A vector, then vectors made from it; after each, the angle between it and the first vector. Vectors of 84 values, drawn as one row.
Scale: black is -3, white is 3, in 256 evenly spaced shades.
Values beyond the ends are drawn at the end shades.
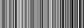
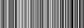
nearly parallel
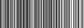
nearly opposite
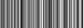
partly opposed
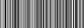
orthogonal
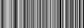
partly aligned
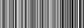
nearly parallel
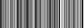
partly opposed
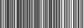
nearly opposite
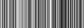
partly aligned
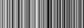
orthogonal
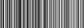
partly opposed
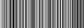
partly aligned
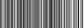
nearly opposite
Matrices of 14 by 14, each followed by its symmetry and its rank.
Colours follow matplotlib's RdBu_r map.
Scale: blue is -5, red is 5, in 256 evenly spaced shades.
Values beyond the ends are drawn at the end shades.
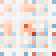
symmetric, rank two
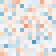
neither, full rank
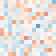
neither, full rank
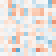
neither, rank three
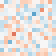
antisymmetric, full rank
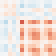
symmetric, rank two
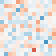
neither, full rank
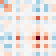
symmetric, rank two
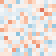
neither, full rank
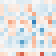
neither, rank three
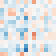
neither, rank three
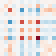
symmetric, rank two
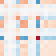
symmetric, rank two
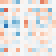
neither, rank three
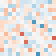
antisymmetric, full rank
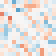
antisymmetric, full rank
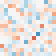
antisymmetric, full rank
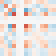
symmetric, rank two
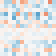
neither, rank three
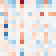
neither, rank three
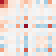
symmetric, rank two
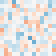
neither, full rank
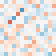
antisymmetric, full rank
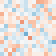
neither, full rank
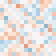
antisymmetric, full rank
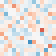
antisymmetric, full rank
